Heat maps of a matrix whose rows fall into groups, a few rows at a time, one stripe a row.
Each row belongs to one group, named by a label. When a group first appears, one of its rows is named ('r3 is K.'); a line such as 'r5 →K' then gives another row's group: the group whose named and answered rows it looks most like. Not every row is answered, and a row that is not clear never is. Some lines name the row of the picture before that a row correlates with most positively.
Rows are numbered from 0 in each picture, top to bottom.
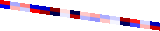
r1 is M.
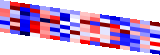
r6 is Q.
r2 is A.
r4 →Q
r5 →M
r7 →A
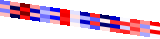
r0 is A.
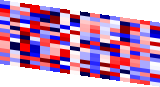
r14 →A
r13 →M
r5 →M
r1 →M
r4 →Q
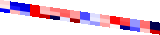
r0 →A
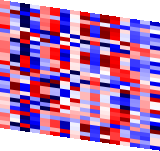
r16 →Q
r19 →M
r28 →A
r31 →A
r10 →A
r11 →A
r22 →M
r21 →Q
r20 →Q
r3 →A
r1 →A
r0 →A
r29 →A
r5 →A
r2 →Q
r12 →A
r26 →A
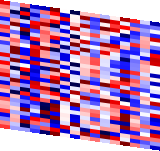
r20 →M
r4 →M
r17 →A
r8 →M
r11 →Q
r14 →Q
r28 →M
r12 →Q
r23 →M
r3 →A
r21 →A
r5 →Q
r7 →A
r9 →A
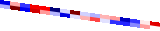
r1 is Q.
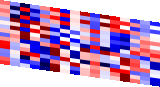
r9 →A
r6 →Q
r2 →A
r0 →A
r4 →Q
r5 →M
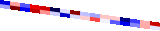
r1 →Q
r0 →M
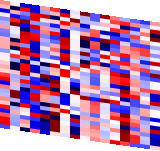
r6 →A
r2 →M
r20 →M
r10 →A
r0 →A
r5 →Q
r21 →A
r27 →M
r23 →Q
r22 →Q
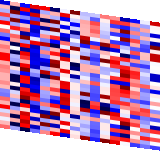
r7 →A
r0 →M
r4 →Q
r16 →M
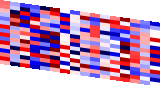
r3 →Q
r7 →M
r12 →M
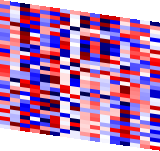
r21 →M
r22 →Q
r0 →A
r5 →Q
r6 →A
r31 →M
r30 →Q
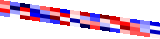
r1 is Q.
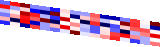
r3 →M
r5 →M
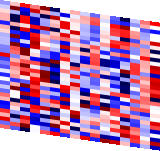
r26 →M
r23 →A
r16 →M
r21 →Q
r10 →Q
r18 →M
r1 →Q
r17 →M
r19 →A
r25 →M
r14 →M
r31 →A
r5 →M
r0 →M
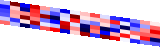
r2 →M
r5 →A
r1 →M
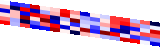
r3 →M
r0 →A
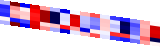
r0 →Q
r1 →M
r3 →M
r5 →Q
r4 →A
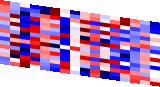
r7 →A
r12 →Q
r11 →A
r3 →Q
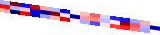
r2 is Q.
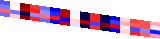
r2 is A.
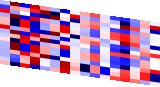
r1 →M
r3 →Q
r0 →Q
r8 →M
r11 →Q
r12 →M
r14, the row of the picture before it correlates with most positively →1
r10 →Q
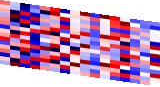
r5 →A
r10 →M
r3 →Q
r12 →A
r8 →A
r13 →M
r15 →Q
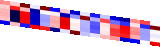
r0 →M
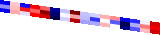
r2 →M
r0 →M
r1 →M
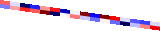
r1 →M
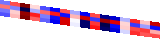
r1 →A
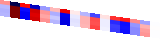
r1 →Q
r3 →Q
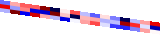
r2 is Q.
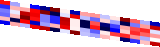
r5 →M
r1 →M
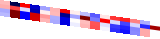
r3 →Q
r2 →Q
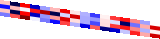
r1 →M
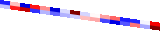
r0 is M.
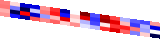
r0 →A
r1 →A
